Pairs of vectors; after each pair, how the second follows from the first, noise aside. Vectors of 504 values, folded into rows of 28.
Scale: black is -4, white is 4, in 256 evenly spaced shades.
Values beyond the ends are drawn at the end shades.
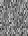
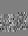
partly zeroed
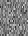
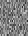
negated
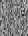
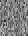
reversed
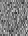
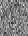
reversed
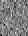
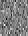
negated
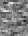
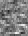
reversed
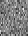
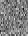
negated
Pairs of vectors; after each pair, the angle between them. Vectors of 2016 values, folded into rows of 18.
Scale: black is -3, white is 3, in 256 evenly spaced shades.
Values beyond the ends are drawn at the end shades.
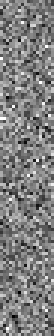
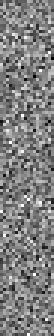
orthogonal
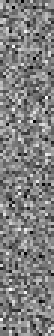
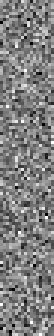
partly opposed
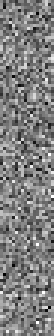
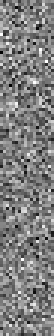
orthogonal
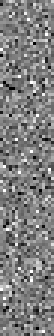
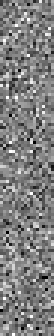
partly aligned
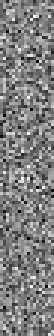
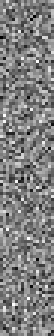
nearly opposite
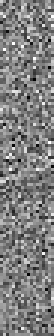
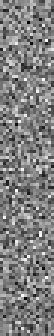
partly aligned
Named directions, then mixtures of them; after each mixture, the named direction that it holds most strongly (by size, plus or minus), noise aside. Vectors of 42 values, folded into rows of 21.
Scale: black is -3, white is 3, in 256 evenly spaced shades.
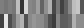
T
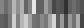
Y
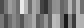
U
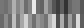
Y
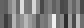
Y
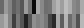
Y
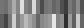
Y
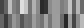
U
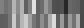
Y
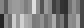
Y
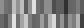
Y
